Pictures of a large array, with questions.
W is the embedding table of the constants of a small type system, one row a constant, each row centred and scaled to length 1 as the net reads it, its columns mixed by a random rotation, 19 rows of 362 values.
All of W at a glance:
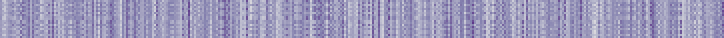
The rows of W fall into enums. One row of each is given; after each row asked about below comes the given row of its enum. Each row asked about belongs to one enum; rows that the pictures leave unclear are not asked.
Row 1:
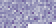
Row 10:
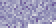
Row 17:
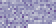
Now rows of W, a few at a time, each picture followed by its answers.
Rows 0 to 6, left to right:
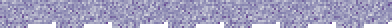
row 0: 17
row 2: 10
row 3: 1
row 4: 17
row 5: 1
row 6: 10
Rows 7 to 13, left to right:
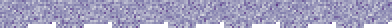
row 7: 1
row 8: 17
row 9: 17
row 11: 10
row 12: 1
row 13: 10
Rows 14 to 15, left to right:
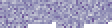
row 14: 17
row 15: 10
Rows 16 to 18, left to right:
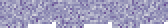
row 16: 10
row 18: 10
